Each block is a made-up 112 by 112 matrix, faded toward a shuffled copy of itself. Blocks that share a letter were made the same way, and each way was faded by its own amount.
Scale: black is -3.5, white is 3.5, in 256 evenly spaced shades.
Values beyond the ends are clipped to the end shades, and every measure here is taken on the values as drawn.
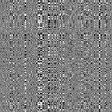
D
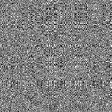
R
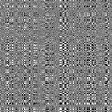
D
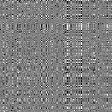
D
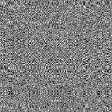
R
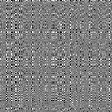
D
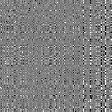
D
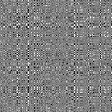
D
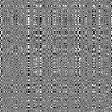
D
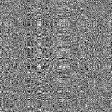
R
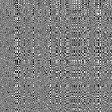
D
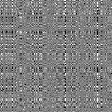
D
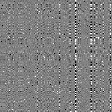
D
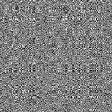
R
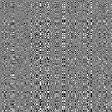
D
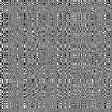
D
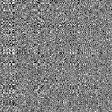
R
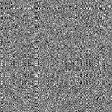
R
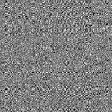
R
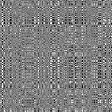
D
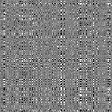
D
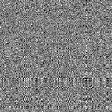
R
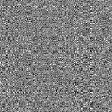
R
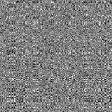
R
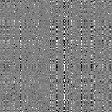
D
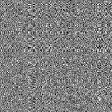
R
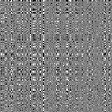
D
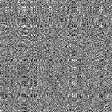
R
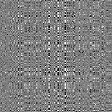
D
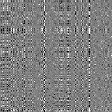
D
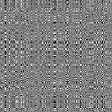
D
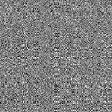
R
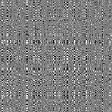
D
